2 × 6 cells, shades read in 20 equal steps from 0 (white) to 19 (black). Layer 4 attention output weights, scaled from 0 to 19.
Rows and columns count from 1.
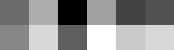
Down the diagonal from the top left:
11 3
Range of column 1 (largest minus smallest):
2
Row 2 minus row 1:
-2 -3 -7 -7 -10 -10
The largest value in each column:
11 6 19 7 14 13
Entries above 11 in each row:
3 1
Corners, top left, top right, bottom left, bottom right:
11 13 9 3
